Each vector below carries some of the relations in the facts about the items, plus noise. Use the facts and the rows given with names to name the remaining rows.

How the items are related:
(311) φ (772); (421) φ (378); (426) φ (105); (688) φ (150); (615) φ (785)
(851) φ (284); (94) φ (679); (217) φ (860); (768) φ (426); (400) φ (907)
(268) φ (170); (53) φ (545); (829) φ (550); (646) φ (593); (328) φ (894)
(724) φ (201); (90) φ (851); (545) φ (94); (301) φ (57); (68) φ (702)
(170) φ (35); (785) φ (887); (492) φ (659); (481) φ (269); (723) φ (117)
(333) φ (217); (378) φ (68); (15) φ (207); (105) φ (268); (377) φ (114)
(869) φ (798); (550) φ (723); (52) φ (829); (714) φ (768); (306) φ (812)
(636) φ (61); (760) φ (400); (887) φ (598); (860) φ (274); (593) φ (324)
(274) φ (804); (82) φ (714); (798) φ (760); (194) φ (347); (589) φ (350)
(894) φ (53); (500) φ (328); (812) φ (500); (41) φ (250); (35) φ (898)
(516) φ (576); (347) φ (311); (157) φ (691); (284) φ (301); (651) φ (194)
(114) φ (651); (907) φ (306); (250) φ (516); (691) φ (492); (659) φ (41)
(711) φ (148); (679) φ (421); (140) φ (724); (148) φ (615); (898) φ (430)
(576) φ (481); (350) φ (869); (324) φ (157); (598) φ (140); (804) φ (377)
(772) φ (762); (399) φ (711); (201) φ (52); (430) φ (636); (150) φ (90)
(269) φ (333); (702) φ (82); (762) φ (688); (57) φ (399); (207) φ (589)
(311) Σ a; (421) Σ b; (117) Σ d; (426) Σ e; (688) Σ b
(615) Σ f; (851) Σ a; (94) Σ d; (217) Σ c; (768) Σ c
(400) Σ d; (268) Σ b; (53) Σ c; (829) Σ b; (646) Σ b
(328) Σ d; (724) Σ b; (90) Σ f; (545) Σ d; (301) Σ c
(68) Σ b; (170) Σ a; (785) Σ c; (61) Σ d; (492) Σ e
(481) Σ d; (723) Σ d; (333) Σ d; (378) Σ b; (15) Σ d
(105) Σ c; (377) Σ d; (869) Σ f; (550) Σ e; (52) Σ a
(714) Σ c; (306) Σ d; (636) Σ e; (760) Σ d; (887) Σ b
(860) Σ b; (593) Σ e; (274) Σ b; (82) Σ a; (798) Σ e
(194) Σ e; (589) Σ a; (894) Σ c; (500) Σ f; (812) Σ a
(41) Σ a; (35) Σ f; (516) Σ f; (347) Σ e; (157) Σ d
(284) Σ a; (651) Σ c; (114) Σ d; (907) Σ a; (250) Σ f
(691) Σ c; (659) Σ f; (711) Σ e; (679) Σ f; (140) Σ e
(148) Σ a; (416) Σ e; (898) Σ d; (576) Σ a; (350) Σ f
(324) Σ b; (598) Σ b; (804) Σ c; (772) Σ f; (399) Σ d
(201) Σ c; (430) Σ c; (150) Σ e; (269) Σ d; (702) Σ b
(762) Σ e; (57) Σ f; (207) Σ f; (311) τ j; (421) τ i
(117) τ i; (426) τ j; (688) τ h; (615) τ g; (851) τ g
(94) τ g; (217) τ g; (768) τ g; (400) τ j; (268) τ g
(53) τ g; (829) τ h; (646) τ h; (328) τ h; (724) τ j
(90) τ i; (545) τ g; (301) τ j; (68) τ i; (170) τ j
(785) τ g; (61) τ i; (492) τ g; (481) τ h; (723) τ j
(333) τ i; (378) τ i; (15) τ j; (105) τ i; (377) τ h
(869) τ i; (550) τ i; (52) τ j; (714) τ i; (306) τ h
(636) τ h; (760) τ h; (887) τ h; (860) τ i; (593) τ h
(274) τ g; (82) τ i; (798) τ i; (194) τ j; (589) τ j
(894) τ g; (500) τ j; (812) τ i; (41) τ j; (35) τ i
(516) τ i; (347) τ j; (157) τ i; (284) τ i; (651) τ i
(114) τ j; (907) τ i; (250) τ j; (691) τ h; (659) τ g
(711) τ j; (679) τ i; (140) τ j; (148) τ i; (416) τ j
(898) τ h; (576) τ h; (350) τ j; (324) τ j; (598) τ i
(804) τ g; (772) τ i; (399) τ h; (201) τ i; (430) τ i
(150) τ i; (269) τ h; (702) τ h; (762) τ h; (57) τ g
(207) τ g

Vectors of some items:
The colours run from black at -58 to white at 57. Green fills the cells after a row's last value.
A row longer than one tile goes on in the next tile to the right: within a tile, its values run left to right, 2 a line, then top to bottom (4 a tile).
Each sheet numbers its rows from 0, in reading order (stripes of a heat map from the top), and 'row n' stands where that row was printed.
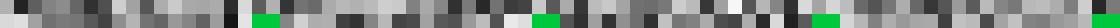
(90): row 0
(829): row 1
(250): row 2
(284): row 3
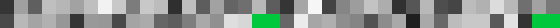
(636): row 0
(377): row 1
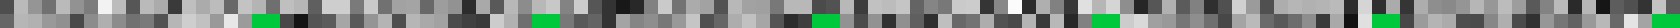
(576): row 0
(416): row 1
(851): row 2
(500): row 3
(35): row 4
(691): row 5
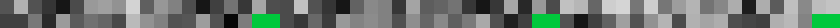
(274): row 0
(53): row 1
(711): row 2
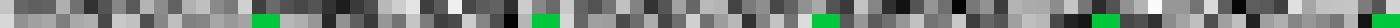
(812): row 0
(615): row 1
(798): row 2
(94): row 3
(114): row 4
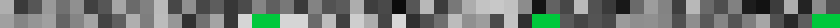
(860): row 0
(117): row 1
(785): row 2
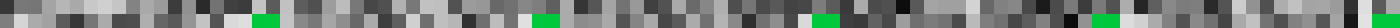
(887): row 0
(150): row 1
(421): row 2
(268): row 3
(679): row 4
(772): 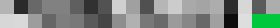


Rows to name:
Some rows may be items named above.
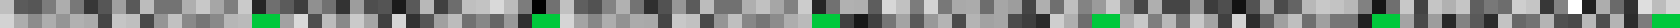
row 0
(148)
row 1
(61)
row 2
(148)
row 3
(426)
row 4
(333)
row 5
(350)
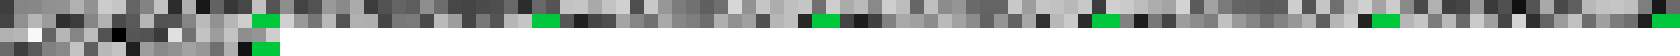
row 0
(646)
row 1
(201)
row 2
(311)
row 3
(170)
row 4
(589)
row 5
(333)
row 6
(15)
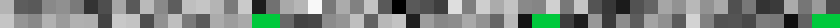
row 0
(82)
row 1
(400)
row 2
(492)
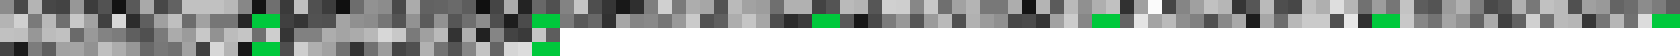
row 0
(333)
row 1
(768)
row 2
(851)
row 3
(140)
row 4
(377)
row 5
(150)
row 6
(41)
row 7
(702)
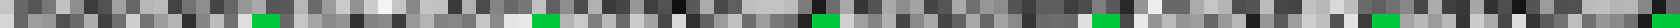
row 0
(798)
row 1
(762)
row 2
(333)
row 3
(598)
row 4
(898)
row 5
(157)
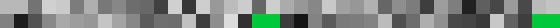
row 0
(52)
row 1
(324)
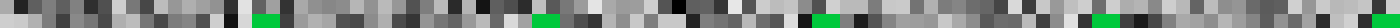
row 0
(516)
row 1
(691)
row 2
(723)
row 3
(52)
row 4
(170)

